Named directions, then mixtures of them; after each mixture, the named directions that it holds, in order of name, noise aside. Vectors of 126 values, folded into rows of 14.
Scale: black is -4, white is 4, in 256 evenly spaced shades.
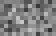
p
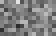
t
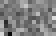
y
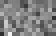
y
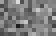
t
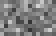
p, y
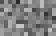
p, t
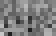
p, y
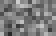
p, t, y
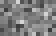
p, t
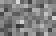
p, t, y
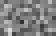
p, y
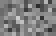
p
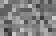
p, y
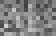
p, t, y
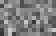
p, t, y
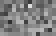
p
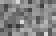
p, t, y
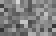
t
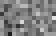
p, t, y
